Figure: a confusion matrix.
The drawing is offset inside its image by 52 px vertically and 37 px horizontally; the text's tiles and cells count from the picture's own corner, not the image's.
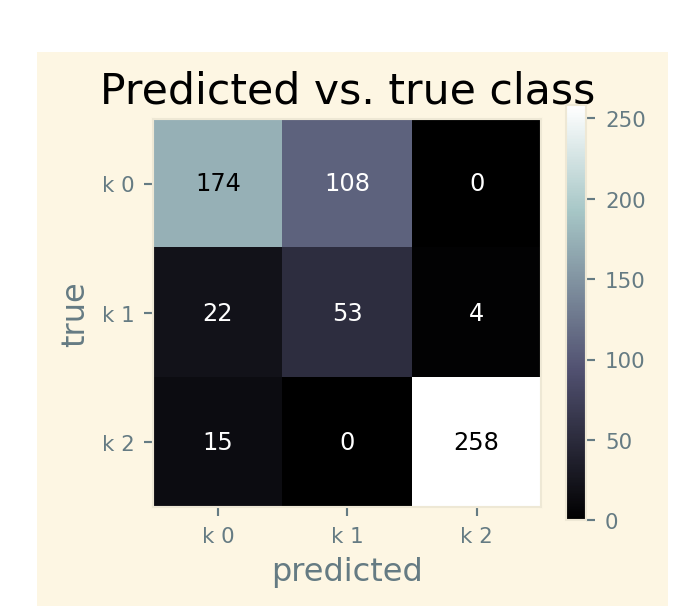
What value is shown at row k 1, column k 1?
53
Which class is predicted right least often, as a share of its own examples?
k 0
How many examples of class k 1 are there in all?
79
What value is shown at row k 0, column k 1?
108
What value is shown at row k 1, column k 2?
4
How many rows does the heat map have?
3
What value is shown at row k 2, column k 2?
258
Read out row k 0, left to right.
174 108 0
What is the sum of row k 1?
79
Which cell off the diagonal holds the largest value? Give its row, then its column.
k 0, k 1
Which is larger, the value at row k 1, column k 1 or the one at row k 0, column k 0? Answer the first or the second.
the second
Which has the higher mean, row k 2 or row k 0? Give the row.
k 0
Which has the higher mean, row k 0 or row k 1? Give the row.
k 0
